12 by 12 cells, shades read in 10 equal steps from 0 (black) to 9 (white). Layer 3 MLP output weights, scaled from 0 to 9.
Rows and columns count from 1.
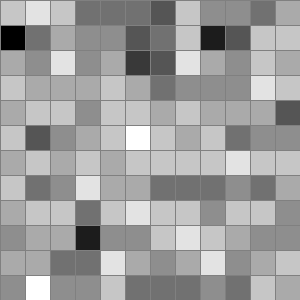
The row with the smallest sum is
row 2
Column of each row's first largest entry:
2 8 3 11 2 6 10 4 6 8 5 2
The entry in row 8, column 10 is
5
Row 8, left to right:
7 4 5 8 6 6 4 4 4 5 4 6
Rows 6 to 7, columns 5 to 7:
7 9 7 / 6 7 7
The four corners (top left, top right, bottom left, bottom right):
7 6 5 6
